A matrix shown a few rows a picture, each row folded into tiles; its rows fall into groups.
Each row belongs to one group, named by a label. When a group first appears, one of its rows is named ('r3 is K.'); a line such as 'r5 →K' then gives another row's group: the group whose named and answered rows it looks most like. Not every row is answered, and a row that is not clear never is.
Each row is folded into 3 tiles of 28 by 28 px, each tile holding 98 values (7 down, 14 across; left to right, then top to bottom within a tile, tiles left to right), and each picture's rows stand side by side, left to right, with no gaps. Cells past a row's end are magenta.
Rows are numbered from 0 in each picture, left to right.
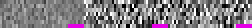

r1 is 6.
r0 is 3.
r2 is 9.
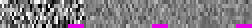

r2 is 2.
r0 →6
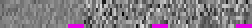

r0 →3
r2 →2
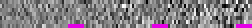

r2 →9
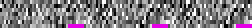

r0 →9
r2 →9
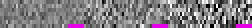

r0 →2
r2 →6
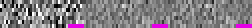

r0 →9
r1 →3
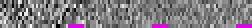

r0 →9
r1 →3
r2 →3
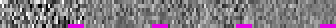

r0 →6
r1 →2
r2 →9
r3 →3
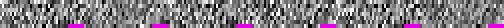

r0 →6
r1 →2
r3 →9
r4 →6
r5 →9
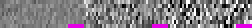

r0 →3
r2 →9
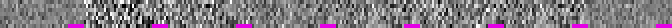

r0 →2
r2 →6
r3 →9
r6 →9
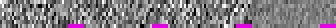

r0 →6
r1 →9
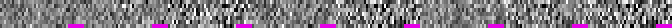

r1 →3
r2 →9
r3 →9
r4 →6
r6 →6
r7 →6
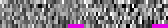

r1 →6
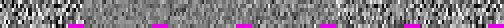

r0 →9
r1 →2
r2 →3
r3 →2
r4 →6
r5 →9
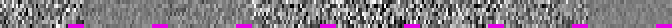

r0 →2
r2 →3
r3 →6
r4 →6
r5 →9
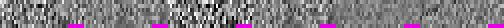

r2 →6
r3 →2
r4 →2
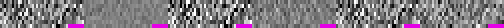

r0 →9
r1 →3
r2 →9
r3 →3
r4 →9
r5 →2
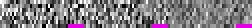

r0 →6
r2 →9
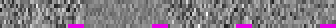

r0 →9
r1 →3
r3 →2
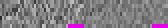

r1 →3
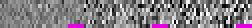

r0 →3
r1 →9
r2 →9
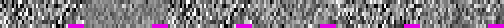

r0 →9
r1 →3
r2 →9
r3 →2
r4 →6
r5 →2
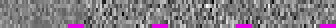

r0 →2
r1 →2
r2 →3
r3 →2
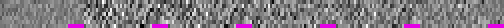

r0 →3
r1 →9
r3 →2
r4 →9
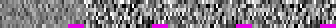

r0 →3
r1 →6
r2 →6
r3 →6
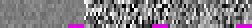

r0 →2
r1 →6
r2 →9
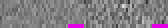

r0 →3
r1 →3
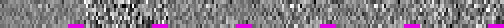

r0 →3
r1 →6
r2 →3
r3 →3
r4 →3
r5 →2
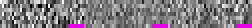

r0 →6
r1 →2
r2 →2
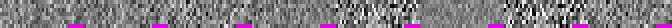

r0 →2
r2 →2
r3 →3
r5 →3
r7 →2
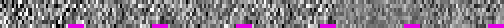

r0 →9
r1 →2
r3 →2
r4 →2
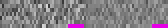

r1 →3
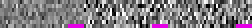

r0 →2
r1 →9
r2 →6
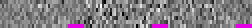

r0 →3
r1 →2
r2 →3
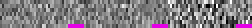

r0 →3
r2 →6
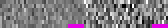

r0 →3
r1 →6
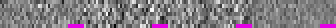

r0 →3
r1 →2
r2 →2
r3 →3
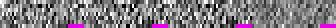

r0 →6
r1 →6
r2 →6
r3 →9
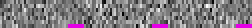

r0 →3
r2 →3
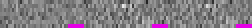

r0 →2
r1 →3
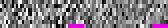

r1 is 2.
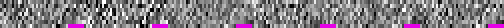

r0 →9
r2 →2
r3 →6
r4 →2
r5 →2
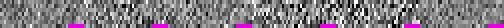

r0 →9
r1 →6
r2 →2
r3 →6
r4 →9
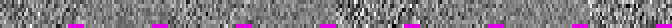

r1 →2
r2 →2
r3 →2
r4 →9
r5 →2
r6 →3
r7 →6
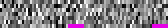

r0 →9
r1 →6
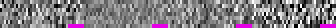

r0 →9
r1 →3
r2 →2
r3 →6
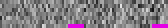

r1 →9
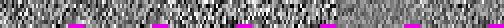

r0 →9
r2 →6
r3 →6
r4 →3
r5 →6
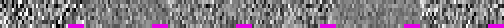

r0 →9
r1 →3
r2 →6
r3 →9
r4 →2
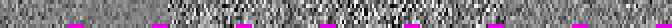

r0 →2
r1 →2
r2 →9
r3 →2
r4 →9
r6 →3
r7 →3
